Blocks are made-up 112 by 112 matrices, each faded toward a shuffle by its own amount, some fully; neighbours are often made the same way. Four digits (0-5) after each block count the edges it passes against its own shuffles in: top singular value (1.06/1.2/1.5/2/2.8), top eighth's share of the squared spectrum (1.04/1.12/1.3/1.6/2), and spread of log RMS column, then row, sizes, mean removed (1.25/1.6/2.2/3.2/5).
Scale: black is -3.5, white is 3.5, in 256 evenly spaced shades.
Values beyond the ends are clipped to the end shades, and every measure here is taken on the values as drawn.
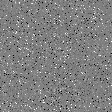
2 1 0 0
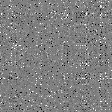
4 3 2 2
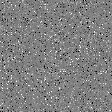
3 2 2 1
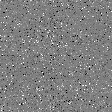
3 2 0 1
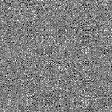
4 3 2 2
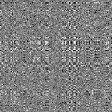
5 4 3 3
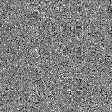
4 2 1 1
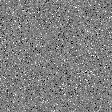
0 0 0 0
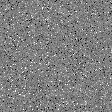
0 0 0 0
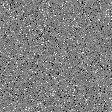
0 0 0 0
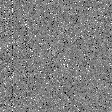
2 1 1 0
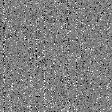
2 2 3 0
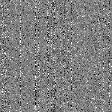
2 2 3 0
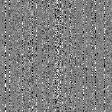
2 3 4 0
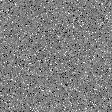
0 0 0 0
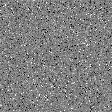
0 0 1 0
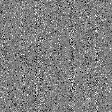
1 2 3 0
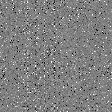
4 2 1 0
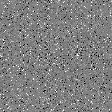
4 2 2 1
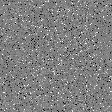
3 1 0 0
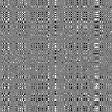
5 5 4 4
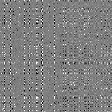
5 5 4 3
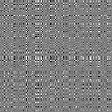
5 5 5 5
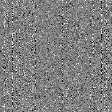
2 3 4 0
